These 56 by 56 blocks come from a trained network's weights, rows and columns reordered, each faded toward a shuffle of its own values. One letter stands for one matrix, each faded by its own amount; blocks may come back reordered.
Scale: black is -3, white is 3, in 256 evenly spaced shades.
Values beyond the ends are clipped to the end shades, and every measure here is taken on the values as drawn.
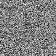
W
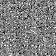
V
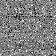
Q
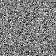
W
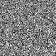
W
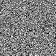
W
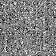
V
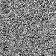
W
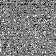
Q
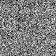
W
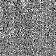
V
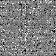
Q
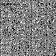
V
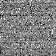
Q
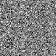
W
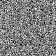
W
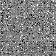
Q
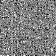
V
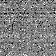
Q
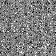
V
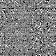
Q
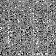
V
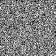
W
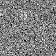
W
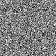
W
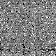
Q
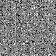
V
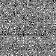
Q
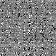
Q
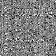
V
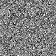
W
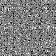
V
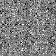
V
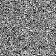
W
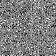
V
